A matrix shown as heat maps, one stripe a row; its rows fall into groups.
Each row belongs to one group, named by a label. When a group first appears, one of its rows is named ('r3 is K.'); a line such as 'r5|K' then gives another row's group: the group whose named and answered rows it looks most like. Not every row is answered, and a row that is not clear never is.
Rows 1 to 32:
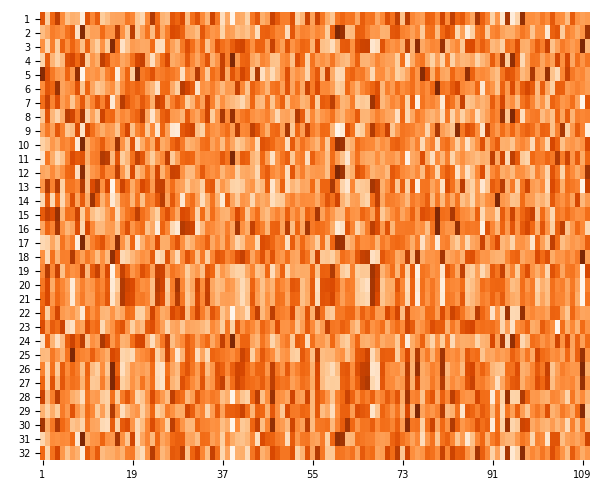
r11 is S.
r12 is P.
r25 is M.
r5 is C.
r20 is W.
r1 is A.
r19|W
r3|M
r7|W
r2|P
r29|M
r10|P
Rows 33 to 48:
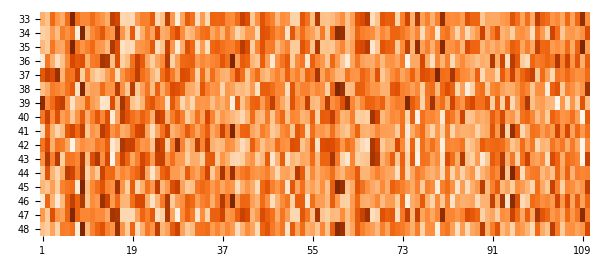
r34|P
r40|W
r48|P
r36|S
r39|A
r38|P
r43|W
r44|S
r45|P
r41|S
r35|M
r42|W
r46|S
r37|C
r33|M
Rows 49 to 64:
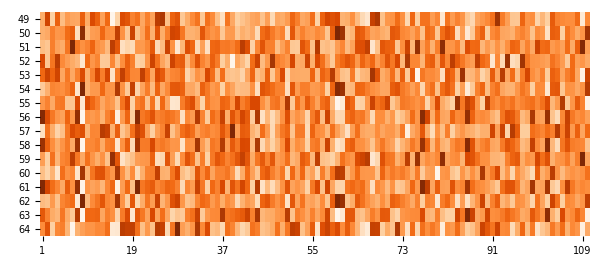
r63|C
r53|W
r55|C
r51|M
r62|P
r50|P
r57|S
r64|W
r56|C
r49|W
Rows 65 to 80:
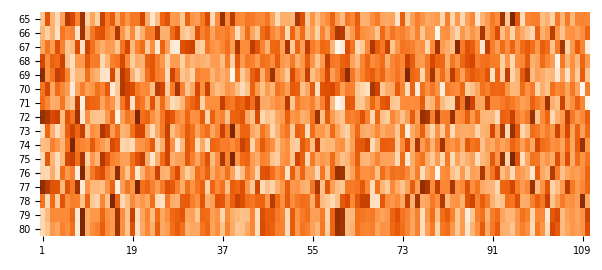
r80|P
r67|C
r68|A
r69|A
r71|C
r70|W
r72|C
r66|P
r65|S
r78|M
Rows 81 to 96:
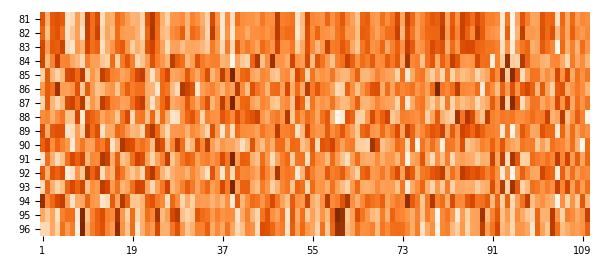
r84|A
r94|A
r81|A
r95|P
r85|S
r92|A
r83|A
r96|P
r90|W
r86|C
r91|S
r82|A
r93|S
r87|S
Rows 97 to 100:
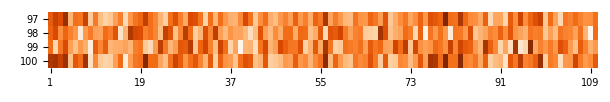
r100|C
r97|C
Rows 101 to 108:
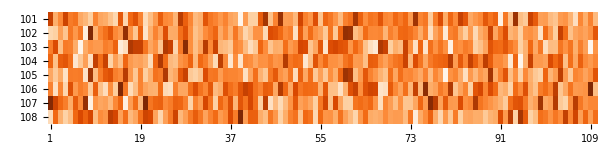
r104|A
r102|P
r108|S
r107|C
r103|W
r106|M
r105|P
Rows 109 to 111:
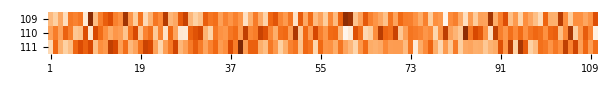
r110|C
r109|P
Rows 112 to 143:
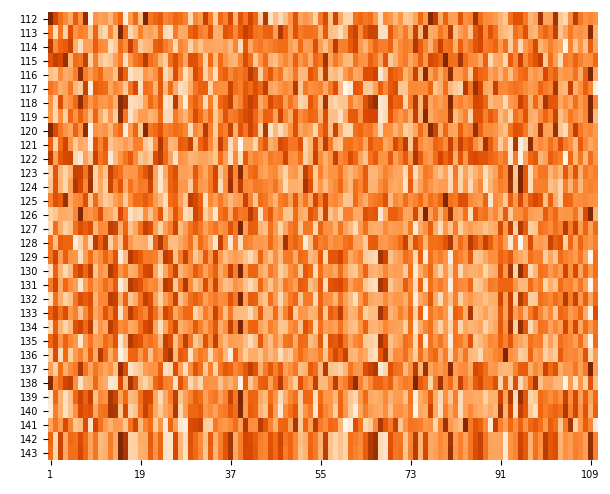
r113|M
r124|S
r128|A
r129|W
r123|S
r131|W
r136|W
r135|W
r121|A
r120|C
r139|S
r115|C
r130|S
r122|A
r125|C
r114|A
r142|M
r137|M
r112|C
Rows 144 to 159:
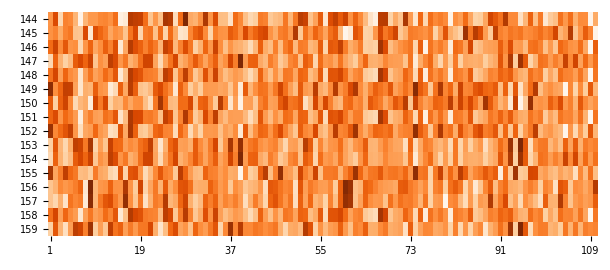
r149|A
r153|S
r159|S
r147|S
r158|W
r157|P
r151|W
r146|W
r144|W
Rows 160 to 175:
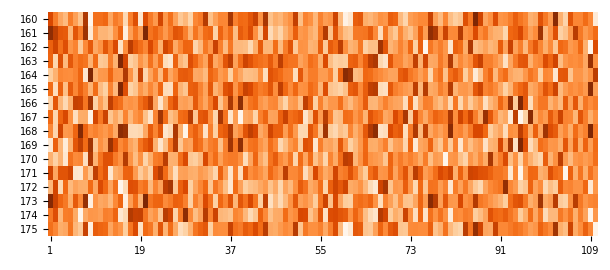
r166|S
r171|A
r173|C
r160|C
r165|M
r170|P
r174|W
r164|P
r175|C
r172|W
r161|C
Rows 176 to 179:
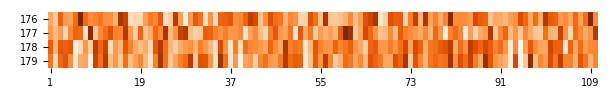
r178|A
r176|M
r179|A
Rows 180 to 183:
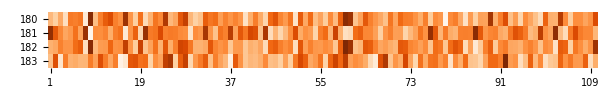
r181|C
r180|P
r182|P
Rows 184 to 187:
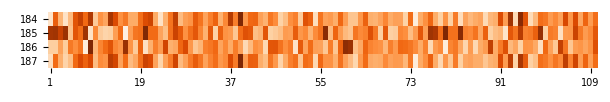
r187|S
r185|C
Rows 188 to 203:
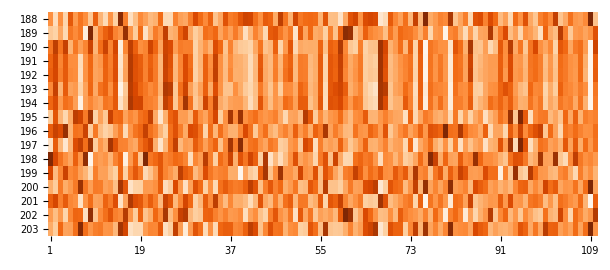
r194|W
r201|W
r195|S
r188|M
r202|P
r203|M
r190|W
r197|S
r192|W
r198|C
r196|C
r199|A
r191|W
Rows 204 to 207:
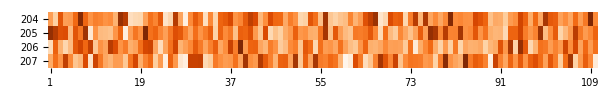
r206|S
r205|C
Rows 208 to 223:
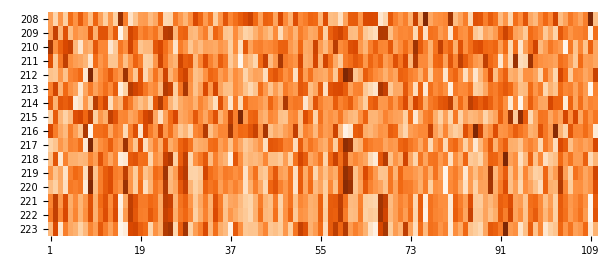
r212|P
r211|A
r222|W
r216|C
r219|P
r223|W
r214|A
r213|W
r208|M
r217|P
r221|W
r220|P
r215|S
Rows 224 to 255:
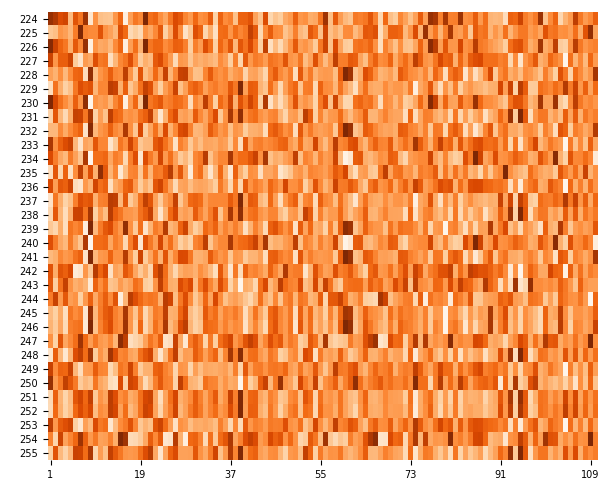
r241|P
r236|A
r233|A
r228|P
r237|S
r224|C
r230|C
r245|P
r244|W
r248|S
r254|M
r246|P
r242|A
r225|M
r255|S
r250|A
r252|S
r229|S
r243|A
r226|C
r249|A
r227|A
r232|P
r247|M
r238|S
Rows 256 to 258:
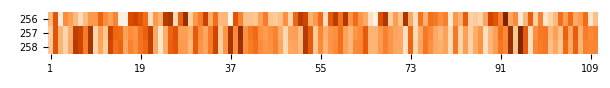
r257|S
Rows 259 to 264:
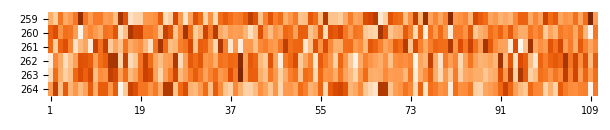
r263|S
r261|A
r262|S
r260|W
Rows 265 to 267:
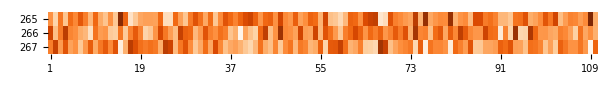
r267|W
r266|A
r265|M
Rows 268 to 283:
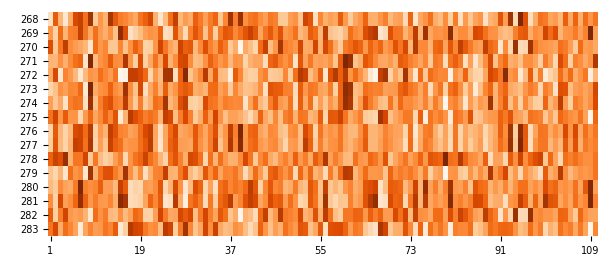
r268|S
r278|C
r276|S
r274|P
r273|P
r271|P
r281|M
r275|W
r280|M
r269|M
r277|S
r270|A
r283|W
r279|P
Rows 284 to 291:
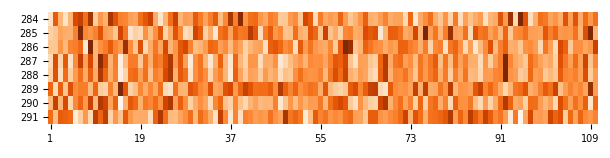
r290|W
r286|P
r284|S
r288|W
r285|M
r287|W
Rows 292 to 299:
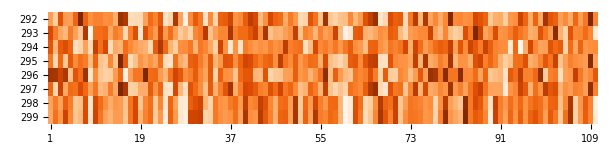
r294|A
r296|C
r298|C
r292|M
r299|C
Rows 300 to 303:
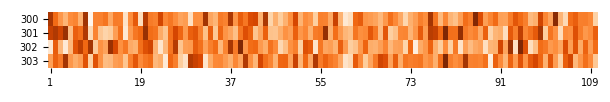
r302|S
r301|C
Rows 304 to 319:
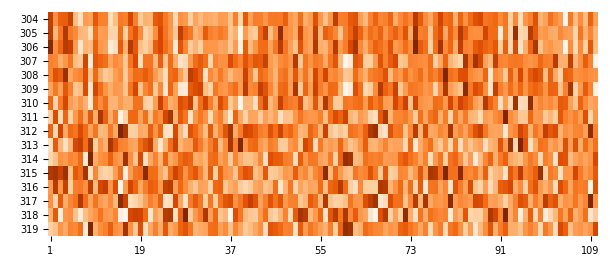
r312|M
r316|W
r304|A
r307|C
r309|C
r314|P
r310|A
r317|M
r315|C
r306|A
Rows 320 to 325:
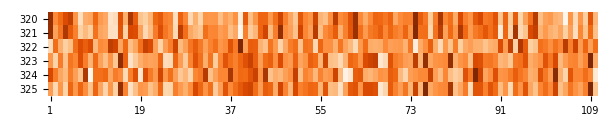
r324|C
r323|M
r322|S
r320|A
